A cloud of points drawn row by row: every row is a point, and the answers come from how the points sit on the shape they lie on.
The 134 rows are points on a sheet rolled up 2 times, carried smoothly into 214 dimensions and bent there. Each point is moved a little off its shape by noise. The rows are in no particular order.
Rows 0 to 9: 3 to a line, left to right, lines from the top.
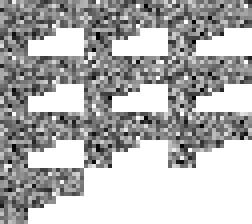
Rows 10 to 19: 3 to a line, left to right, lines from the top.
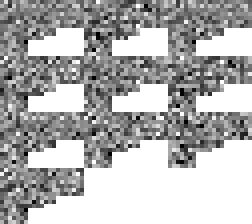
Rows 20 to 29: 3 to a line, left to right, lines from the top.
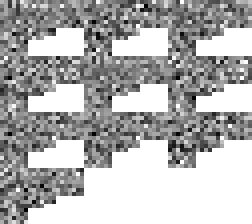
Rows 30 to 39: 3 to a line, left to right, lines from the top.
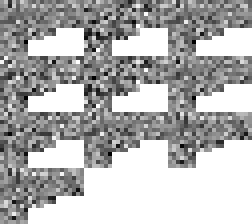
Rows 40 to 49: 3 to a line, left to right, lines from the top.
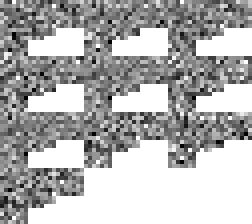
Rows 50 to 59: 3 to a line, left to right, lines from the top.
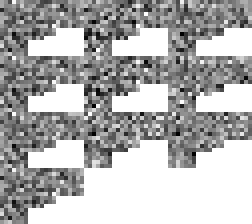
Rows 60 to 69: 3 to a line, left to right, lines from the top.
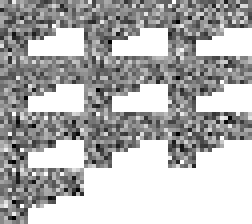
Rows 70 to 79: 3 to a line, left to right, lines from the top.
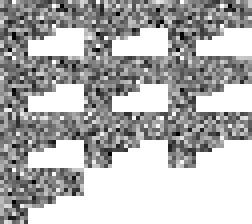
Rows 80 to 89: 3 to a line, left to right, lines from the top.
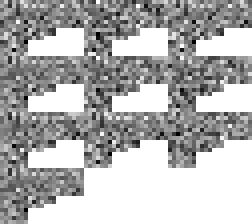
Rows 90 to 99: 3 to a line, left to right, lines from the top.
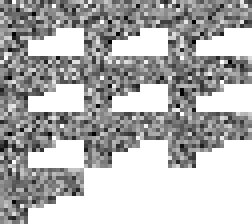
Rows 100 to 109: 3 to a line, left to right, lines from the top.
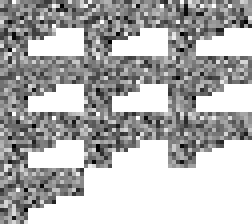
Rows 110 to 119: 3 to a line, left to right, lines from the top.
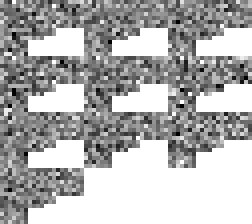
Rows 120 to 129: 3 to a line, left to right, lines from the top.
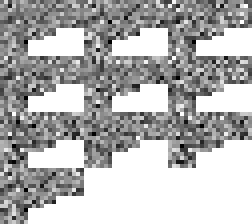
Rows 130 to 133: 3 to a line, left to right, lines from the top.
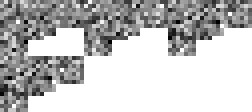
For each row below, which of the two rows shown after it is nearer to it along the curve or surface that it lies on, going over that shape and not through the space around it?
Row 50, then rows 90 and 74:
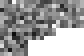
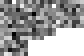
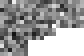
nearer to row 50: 74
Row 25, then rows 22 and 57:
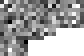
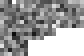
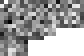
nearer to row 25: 57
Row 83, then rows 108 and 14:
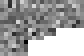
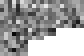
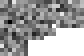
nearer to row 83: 14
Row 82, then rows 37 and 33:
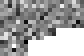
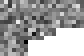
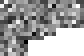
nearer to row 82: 33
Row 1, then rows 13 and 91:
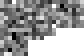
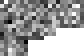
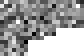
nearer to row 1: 13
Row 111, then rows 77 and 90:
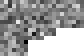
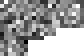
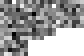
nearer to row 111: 77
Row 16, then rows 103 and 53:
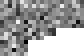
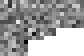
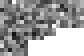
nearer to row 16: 53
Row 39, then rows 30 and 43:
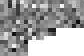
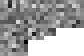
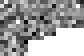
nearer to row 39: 43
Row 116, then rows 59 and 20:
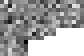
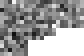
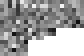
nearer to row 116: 59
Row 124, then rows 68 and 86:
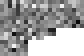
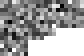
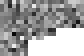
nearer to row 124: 86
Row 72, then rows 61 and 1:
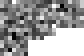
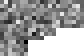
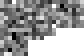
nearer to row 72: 1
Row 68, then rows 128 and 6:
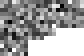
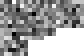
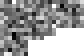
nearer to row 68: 6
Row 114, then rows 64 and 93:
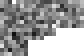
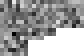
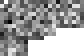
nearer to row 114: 64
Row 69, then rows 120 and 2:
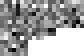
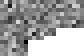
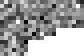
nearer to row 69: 2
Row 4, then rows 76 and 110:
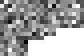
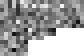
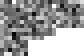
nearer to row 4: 76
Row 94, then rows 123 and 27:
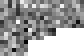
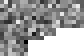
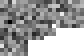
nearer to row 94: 27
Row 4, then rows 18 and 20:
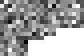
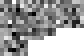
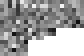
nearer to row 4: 20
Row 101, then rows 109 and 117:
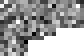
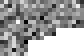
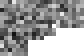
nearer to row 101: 109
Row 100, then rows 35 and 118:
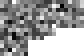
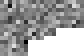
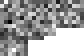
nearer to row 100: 118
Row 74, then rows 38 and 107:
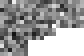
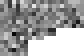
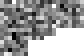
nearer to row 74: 38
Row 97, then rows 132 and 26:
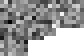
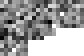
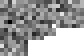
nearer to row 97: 26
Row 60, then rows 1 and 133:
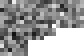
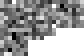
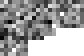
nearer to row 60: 133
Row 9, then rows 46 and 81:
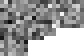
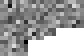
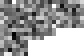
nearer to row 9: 46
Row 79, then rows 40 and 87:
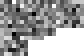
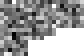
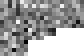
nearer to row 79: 40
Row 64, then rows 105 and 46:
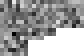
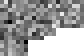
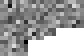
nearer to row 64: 105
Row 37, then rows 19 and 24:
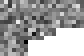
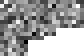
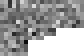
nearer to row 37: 24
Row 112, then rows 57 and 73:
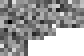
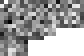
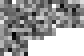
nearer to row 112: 57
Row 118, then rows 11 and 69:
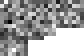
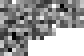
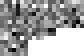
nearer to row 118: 11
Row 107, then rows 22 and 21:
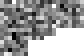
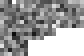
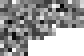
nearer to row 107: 21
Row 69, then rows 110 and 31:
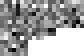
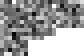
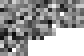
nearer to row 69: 110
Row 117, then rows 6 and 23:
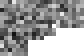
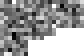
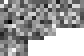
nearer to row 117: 23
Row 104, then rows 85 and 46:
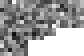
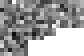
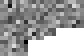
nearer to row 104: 85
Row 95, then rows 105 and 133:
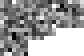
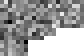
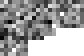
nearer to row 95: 133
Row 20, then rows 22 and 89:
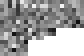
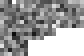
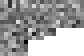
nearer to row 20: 22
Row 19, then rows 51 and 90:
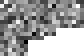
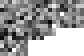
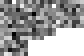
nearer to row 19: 51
